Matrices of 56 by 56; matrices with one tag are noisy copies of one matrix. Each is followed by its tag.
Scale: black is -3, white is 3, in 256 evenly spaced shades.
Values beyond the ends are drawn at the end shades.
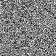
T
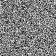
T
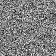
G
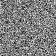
T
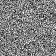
G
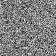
T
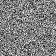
G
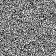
G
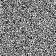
T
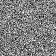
G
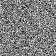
T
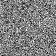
T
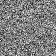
G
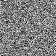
T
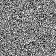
G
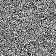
G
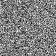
T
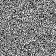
G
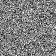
G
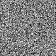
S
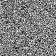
T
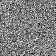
S
